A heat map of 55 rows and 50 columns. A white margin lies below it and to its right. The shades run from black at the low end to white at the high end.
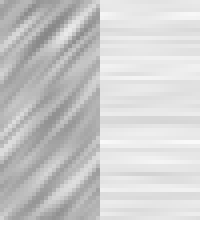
It is made of 1 by 2 panels. Panel 1,1: high, slanting up to the right. Panel 1,2: very high, streaked across, faint in contrast.
